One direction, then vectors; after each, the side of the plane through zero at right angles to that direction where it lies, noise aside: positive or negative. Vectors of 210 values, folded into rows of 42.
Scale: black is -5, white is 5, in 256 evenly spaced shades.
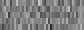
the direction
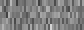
negative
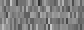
negative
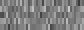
positive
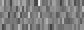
positive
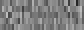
positive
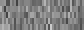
negative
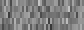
positive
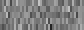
positive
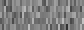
positive
